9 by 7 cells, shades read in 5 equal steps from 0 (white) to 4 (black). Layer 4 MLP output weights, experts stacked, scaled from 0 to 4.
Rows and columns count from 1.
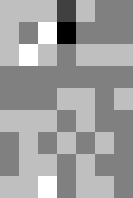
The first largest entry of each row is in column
4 4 4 1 1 4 1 1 4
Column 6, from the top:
2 2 1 2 2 2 1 2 1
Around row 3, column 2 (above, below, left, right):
2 2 1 1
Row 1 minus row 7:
-1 0 -1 2 -1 1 0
